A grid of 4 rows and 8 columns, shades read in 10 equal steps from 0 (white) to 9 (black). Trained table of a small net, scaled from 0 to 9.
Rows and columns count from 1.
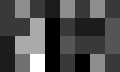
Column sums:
30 19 13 35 24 31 23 26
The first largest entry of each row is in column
4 4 4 4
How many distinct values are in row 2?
5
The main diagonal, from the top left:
7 7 3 9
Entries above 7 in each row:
1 3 2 3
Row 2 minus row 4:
-1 2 3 0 0 -1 4 -1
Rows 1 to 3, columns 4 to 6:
8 4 7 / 9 7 8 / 9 6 7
